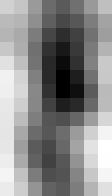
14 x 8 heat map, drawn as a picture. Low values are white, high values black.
The ninth with the highest average is the centre. The bottom right is the ninth with the lowest average. The bottom middle is the calmest part. The middle right is the roughest part.
